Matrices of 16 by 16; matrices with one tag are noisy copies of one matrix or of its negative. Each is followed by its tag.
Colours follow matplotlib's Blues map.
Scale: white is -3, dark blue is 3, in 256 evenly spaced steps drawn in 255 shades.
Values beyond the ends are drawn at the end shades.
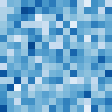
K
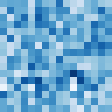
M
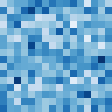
K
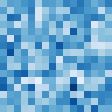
M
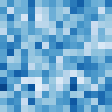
M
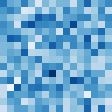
K
